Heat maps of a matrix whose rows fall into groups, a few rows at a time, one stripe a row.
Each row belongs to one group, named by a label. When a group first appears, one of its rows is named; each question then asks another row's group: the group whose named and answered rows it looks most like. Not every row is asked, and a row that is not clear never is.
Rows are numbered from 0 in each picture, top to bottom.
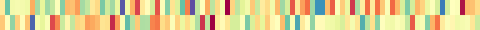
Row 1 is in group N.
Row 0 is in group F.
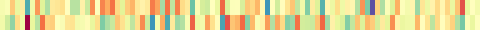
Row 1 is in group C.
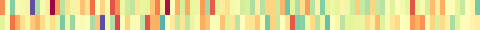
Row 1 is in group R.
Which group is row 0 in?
N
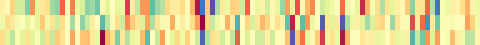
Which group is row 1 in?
R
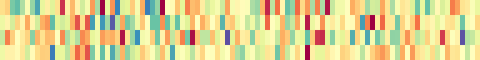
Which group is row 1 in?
C
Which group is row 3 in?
C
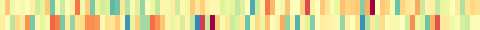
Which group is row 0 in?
C
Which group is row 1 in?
N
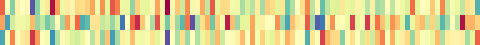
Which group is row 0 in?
N
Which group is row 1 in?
F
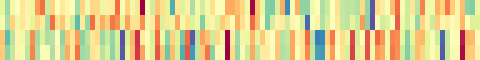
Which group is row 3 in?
F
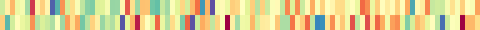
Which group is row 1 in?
F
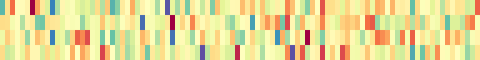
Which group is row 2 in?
C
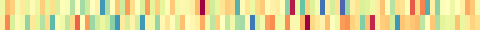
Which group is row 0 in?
R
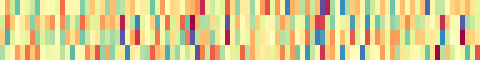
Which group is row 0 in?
R
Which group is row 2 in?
F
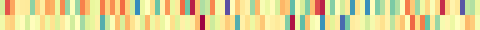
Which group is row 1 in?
R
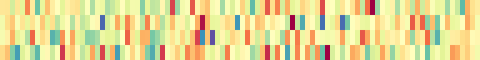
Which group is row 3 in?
R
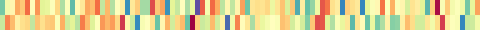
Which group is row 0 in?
N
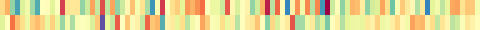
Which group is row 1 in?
R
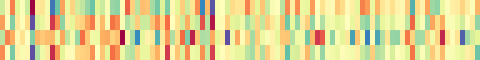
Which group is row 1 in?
N
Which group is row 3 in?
N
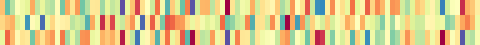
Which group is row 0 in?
F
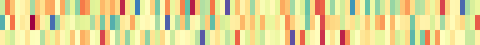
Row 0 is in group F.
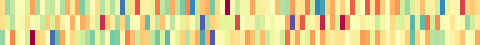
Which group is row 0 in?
F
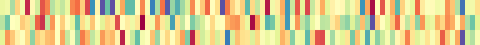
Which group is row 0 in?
C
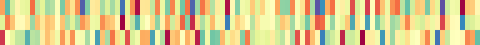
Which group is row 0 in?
F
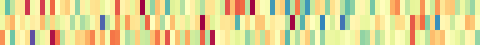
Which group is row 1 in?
R
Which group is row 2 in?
N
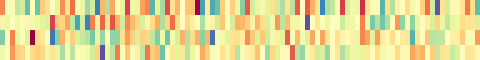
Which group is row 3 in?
R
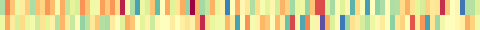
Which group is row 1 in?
R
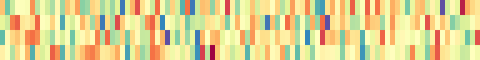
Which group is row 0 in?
F
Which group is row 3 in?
N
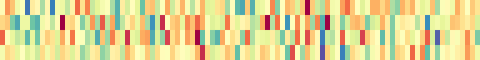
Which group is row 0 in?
C
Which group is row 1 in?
R
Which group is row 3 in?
R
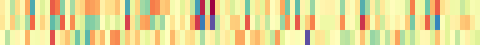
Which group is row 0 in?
N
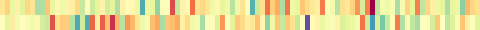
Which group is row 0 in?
C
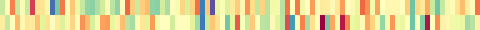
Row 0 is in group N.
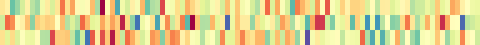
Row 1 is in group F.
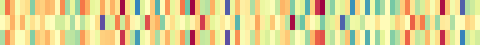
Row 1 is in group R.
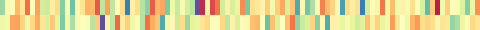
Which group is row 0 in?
N
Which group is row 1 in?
R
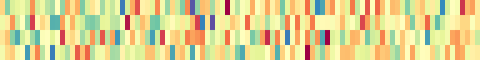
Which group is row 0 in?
F
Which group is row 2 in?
R
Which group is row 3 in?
C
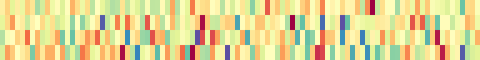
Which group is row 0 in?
C
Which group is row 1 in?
R
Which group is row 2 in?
N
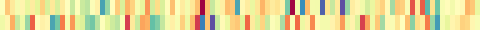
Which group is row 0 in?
R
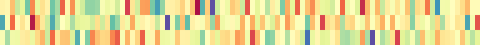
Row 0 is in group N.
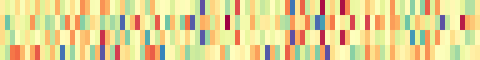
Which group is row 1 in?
F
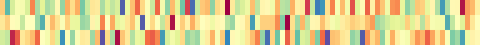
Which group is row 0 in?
F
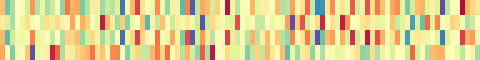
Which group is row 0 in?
F
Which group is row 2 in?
F
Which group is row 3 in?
N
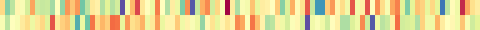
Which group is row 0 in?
F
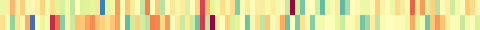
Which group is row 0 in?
R
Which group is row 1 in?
N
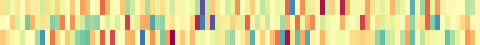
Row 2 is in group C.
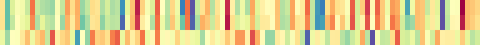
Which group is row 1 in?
F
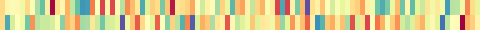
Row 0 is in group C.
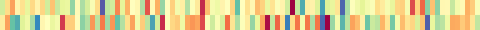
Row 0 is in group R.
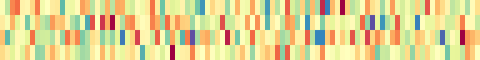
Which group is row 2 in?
F
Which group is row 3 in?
C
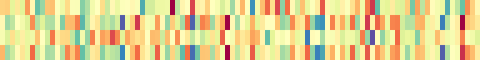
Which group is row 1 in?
F
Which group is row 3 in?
F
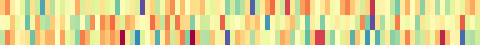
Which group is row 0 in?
C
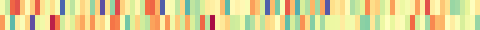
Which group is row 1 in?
N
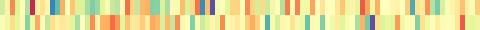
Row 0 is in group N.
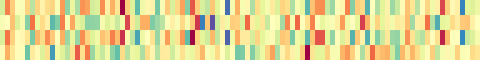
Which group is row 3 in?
C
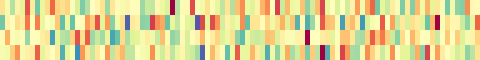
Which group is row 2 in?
C
